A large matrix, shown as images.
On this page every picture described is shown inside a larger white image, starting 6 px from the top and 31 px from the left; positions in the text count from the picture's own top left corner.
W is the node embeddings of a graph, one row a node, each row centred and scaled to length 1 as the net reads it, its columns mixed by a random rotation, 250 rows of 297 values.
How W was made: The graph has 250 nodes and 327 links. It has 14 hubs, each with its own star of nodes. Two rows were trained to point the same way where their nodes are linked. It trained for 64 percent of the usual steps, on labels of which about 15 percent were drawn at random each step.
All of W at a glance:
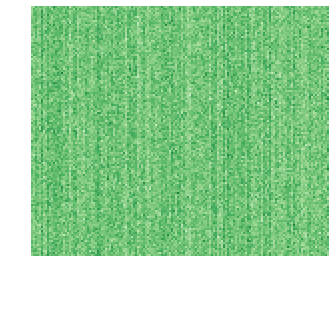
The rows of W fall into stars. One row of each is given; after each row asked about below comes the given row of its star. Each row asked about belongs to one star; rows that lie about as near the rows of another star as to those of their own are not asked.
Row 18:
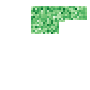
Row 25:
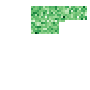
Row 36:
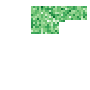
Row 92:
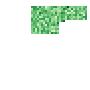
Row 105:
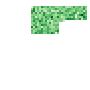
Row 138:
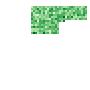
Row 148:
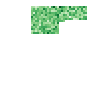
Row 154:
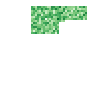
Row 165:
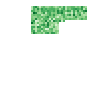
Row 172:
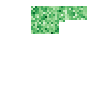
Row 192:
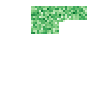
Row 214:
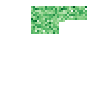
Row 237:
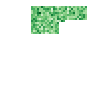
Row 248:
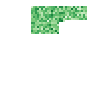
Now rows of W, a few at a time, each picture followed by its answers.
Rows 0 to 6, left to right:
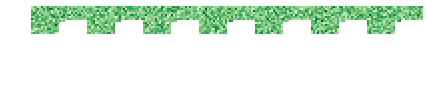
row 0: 36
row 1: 92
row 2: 192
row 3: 165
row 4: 154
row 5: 172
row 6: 172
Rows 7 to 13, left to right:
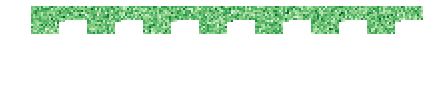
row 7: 165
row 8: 248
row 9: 154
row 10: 148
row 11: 18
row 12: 248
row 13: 172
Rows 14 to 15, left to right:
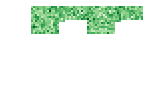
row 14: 154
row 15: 92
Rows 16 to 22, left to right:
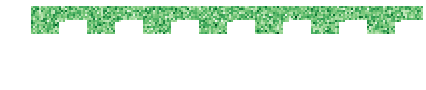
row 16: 36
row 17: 154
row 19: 18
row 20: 172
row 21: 192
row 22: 148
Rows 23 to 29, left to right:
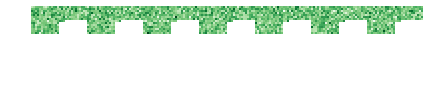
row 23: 25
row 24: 237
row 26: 25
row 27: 138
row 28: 148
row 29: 25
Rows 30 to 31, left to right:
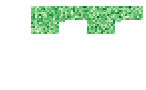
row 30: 138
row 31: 237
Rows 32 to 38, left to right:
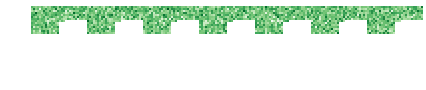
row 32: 148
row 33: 172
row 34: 36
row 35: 25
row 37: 248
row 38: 237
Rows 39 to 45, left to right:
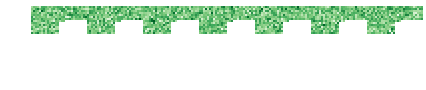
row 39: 36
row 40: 237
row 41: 154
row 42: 154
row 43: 36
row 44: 105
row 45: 148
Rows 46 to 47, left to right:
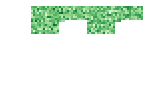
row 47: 92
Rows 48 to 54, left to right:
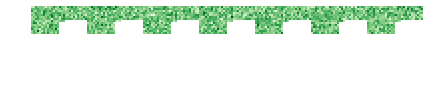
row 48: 25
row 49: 154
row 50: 105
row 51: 237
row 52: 105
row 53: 248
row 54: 25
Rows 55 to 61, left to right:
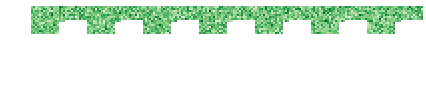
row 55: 105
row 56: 248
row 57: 25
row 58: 105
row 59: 18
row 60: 165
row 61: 214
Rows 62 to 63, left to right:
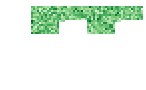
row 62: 105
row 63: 214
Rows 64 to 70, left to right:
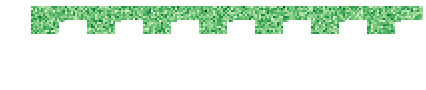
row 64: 105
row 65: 36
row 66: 192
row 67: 192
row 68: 154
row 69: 92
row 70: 25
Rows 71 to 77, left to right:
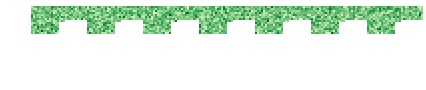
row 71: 148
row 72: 237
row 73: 237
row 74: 154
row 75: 36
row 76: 36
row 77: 36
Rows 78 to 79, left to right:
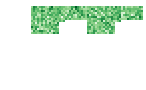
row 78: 105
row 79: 165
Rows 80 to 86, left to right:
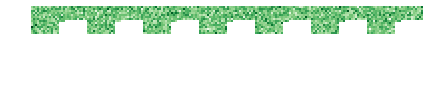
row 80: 148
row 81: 214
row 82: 248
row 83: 138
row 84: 18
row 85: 138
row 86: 237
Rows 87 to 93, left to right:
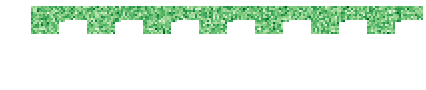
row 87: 18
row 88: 248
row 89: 248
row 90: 25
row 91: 192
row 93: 92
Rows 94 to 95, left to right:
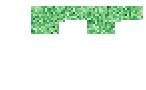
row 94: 237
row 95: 105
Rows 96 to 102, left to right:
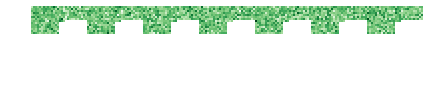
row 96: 248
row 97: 148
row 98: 148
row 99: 105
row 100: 237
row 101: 214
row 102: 92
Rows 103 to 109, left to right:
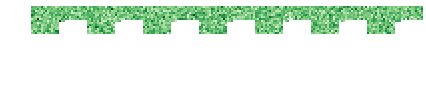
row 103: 25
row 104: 148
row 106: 148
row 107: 172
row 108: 214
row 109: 237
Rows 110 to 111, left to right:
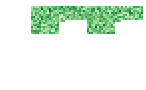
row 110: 18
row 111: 237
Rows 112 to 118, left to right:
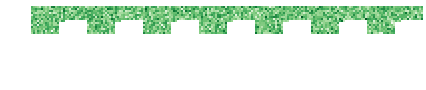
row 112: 18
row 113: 148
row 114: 92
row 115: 248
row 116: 154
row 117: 248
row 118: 148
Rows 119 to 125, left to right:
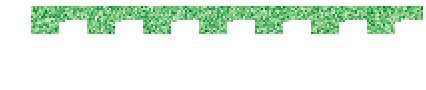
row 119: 148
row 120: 214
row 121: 105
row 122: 154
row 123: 154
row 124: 192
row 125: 237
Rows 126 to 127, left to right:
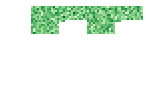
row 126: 237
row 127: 192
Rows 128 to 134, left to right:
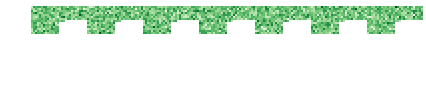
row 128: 165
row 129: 138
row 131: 248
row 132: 138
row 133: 18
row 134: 154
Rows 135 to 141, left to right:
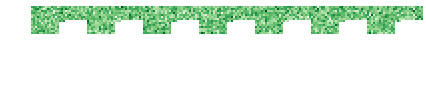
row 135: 92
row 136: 36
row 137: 92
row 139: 105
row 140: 36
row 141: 18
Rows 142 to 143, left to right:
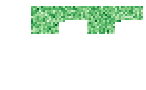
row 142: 36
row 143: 192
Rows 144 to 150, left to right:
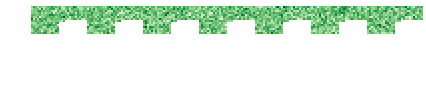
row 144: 138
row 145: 148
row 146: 25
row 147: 237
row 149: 18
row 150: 148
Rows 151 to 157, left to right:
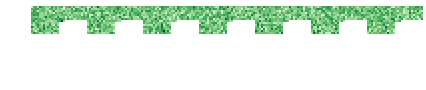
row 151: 248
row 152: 165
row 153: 192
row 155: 248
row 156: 18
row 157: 237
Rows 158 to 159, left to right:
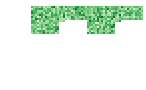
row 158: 172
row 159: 105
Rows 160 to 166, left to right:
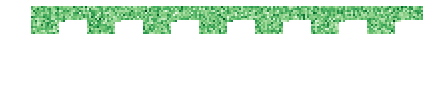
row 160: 237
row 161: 148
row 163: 148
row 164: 36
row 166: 214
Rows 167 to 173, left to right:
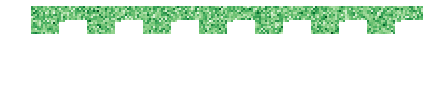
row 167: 192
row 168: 105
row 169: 214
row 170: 214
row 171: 172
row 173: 214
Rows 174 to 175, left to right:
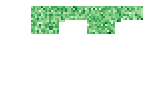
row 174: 214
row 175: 92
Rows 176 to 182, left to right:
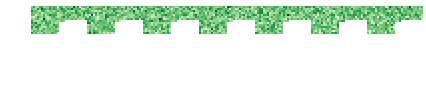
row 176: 36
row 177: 214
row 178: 237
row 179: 154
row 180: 192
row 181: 92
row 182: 36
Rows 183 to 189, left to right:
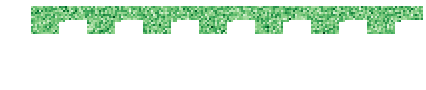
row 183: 192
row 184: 192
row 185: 18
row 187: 92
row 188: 248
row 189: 138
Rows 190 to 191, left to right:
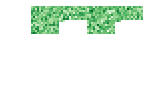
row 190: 105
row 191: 92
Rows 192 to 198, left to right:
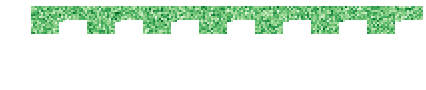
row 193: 248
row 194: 165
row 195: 248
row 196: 36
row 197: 248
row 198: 172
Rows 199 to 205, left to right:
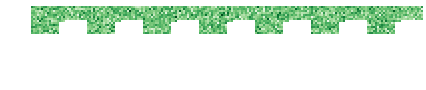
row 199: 154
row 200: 105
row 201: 138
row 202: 25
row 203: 154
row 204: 36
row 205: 165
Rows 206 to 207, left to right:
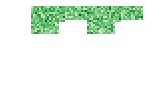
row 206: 165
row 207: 105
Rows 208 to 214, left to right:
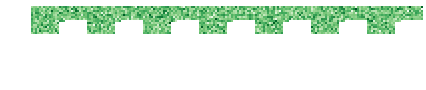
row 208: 248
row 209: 165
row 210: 248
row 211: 25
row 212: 237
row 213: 18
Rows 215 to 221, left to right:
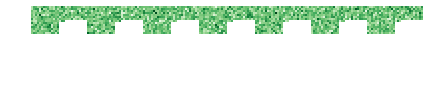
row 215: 18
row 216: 138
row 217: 105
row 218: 172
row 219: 105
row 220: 172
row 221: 148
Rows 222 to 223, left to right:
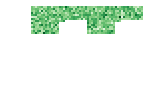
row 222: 192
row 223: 138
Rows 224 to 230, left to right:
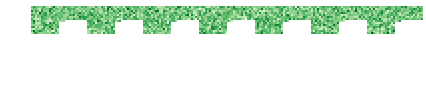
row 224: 105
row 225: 148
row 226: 248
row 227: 105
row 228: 154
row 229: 138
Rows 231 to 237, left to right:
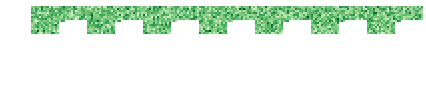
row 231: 18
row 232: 148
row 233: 18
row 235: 18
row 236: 165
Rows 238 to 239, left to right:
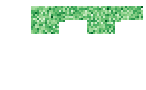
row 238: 25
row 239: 214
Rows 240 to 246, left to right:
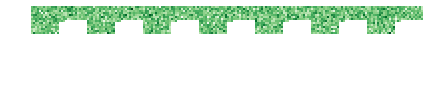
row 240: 192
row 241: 36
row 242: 165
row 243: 214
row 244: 36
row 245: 172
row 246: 18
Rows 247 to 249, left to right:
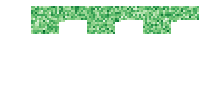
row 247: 25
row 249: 214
